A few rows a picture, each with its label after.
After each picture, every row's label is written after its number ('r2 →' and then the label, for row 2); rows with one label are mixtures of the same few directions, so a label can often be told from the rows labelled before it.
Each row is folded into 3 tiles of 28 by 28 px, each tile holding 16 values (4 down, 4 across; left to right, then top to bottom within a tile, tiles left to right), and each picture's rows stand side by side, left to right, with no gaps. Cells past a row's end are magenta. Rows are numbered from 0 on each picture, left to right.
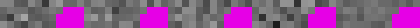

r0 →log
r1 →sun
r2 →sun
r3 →log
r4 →sun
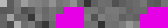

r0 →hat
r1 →hat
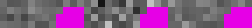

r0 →sun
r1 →log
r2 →hat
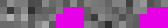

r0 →sun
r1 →log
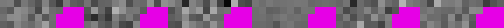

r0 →sun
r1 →sun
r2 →sun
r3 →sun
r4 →log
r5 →log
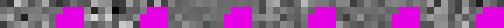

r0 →log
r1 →sun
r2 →hat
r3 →hat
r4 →log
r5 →sun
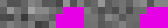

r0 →sun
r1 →sun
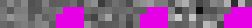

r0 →sun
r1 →log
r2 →sun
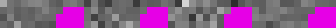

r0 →hat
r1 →hat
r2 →log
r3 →hat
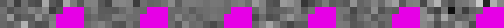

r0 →log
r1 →hat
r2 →hat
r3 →hat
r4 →sun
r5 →sun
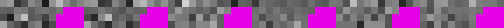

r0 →log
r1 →log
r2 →log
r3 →hat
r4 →log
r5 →hat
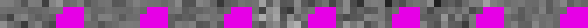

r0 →log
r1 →hat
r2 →hat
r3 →sun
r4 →hat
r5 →log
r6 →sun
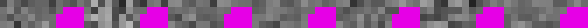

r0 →hat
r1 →sun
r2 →log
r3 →hat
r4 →log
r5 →hat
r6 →hat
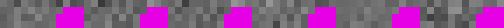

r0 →sun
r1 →log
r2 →log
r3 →log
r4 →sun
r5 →sun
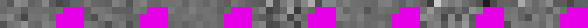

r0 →log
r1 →log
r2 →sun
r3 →sun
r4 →sun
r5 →log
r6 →log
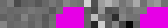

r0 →log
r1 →hat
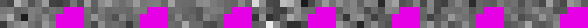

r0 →log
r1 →hat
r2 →hat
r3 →hat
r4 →log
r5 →hat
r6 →log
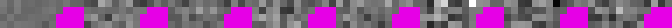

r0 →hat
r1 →log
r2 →sun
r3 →sun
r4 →hat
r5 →hat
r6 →hat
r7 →sun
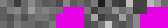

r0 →sun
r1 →log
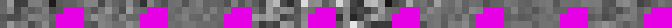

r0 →hat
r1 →sun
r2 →sun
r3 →hat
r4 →hat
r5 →log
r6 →hat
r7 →hat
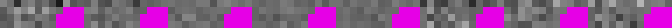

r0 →sun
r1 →hat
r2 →log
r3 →sun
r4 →sun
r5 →hat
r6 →hat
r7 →hat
